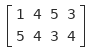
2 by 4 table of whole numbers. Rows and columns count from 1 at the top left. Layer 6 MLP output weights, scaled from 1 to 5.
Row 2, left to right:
5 4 3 4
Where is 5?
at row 1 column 3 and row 2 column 1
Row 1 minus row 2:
-4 0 2 -1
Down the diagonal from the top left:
1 4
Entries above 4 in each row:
1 1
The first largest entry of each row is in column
3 1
